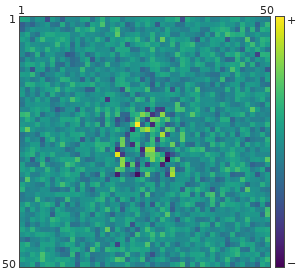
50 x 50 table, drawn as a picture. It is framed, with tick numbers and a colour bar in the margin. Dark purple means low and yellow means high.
Slope: none. Roughest part: centre. Mirror symmetry: none. Stripes: none. Average level on the scale: 50%. Seam: none. Odd patch: rougher, in the centre.
